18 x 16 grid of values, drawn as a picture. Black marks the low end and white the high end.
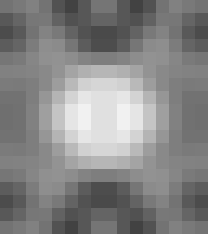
Average level on the scale: 50%. Grain: blotchy. Mirror symmetry: left to right and top to bottom. Ninth with the highest average: centre. Stripes: none. Slope: none.
